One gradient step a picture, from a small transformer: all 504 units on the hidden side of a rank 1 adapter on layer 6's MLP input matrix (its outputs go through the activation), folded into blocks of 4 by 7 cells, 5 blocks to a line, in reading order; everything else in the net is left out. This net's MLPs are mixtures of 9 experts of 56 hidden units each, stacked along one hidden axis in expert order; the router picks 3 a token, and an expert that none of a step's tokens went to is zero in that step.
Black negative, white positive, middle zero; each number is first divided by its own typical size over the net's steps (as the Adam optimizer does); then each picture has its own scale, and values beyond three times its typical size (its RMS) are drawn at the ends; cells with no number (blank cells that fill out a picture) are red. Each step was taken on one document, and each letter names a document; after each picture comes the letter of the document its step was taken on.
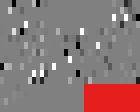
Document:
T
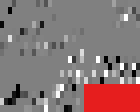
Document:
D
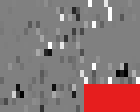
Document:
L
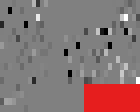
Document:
T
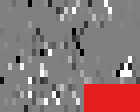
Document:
L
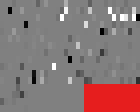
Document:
T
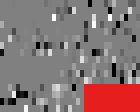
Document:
D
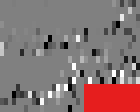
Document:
D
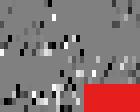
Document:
D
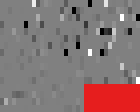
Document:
T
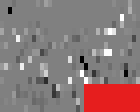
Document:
L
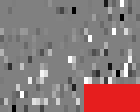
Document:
L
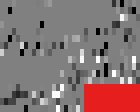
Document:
D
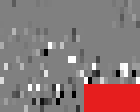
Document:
L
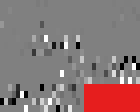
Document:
D
